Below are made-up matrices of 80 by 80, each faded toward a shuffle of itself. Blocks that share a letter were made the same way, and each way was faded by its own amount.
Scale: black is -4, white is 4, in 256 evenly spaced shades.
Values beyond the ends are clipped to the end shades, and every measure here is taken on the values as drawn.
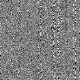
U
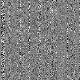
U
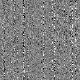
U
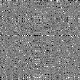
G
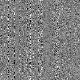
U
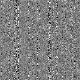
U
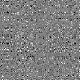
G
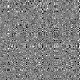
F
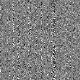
U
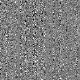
U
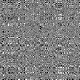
F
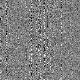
U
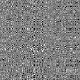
F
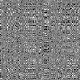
F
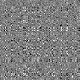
F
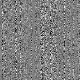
U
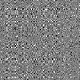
F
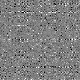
G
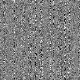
U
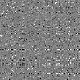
G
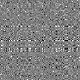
F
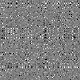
G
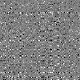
G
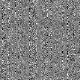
U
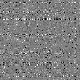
G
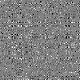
G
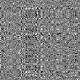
F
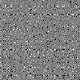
G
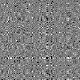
F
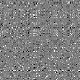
G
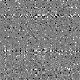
G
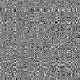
F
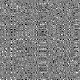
F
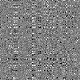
F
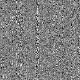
U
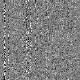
U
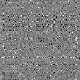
G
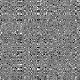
F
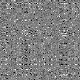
G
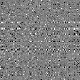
G
